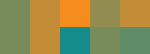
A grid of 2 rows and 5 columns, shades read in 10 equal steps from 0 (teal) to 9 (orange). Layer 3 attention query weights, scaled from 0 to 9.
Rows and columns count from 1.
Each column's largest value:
4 7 9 5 7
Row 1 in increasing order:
4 5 7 7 9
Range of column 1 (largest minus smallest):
0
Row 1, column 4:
5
